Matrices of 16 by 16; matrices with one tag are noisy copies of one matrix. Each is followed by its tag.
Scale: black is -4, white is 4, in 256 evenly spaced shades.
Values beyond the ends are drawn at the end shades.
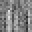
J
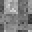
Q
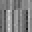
J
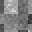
Q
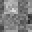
Q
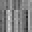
J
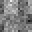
Q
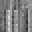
J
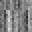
J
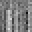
J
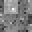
Q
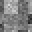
Q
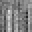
J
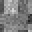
Q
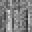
J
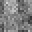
Q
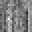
J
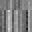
J
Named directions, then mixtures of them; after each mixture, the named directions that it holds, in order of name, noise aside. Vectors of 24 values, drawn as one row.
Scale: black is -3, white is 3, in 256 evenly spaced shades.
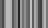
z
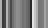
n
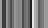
n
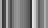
n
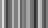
n, z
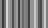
n, z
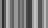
n, z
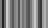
n, z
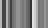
n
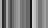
n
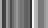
n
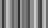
n, z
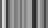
n, z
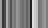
n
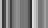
n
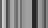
n, z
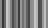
n, z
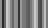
n, z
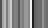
n, z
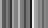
n, z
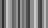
n, z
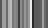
n, z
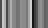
n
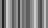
n, z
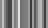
z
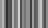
z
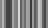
z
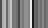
n, z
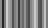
n, z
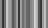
n, z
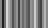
n, z
